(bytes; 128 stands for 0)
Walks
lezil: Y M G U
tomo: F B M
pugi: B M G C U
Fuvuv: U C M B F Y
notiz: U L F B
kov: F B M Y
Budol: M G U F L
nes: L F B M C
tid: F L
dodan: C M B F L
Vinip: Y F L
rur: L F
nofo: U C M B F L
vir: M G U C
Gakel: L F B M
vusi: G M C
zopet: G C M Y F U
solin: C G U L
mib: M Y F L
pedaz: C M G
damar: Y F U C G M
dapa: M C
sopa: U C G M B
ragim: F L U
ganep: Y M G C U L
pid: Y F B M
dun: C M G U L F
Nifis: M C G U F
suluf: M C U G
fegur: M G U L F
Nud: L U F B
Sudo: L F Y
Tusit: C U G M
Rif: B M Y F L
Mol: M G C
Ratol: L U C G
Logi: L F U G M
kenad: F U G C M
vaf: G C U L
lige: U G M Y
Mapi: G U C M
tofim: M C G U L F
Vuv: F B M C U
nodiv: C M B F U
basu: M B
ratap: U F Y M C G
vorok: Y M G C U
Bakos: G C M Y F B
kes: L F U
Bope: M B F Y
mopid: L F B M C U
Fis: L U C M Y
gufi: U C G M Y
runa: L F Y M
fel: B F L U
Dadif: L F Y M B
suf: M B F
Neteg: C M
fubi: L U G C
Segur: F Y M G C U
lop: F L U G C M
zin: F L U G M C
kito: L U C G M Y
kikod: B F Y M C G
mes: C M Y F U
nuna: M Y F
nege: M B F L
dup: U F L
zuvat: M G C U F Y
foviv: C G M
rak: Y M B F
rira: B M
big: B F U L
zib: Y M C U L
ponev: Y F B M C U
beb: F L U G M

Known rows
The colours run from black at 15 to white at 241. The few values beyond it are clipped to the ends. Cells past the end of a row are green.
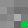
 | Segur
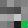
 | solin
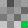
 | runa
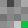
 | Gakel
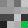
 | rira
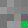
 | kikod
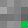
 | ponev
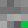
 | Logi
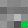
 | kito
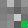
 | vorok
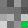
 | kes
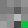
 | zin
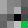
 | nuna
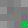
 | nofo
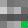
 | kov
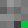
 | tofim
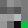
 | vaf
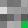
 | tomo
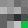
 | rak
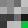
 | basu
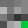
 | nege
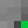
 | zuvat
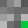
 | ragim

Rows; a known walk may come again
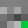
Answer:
Rif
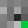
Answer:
mib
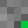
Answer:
Budol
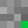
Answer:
Vuv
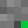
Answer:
fegur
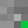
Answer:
Segur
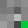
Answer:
zin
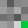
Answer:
Dadif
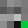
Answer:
vaf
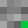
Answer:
Fis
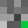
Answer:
dup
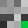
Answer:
rira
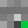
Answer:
gufi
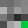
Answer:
nege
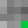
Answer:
mes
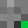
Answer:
Nifis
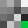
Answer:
dapa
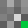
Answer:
pugi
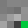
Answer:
beb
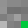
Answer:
ratap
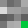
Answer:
tomo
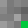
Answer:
zopet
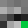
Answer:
suf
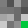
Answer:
kes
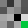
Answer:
rur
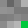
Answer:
nes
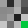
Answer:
Sudo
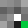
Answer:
Mapi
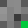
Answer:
big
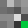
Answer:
suluf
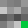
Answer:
pid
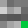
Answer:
kov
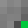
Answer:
zuvat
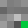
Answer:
kito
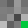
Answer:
notiz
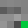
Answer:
dun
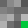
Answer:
ragim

